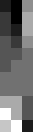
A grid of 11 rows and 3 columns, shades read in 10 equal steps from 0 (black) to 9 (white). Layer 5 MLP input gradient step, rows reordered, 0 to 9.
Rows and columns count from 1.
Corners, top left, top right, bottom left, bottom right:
1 5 7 1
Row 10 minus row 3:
7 5 -3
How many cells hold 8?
0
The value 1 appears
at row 1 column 1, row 3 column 2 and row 11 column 3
